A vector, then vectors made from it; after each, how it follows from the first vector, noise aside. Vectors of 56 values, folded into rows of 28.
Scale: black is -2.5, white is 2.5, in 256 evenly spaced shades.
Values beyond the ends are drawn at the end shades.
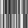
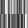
reversed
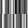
wrapped around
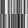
reversed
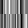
negated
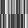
reversed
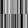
negated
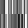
reversed
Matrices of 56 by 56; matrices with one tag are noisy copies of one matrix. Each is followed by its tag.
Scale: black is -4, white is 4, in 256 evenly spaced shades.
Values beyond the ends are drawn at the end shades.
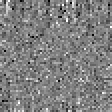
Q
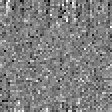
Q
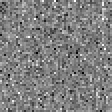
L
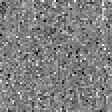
L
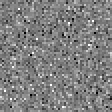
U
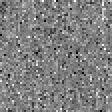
L
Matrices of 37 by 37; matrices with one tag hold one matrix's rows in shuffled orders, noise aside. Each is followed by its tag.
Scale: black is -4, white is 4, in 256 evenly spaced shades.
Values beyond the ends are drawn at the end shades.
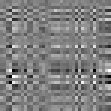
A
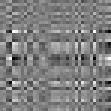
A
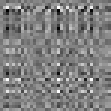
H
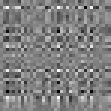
H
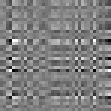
A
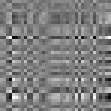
A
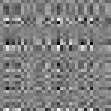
H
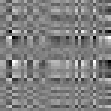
A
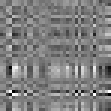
A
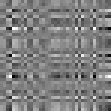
A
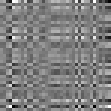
A
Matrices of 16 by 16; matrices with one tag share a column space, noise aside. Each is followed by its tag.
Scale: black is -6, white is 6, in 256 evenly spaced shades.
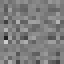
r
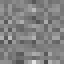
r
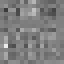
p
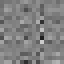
r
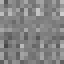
p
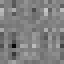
p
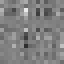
p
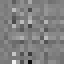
r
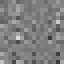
r
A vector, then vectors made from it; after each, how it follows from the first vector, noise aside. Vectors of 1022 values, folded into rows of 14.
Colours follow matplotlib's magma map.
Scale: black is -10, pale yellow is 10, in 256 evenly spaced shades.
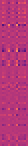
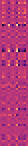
scaled up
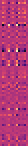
scaled up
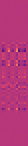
partly zeroed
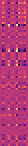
scaled up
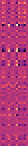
scaled up
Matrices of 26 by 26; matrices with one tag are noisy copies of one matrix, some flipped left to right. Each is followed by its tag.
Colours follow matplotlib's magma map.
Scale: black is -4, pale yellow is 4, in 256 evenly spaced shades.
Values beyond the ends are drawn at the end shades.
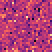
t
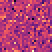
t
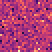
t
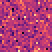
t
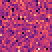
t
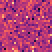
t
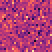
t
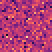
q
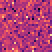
t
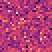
q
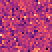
t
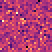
q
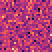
t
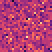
q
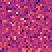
q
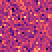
t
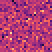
q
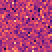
t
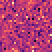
t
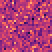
t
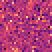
t
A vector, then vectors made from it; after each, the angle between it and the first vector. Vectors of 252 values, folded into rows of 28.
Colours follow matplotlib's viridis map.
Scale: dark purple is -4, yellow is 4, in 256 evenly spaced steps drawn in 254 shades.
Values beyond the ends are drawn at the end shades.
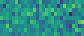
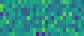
partly opposed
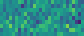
orthogonal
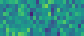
orthogonal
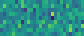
partly opposed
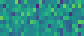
nearly parallel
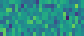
orthogonal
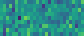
orthogonal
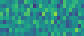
partly aligned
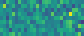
nearly opposite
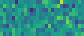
partly opposed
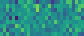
orthogonal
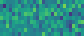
nearly parallel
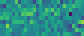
nearly parallel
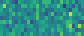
nearly opposite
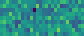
partly opposed
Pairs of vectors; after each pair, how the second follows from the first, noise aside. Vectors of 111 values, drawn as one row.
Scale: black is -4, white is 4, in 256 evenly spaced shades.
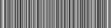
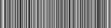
copied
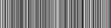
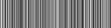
copied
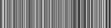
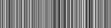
wrapped around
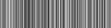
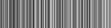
wrapped around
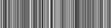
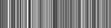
wrapped around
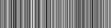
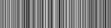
wrapped around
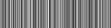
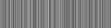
shrunk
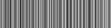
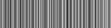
copied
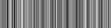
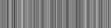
shrunk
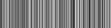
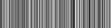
copied
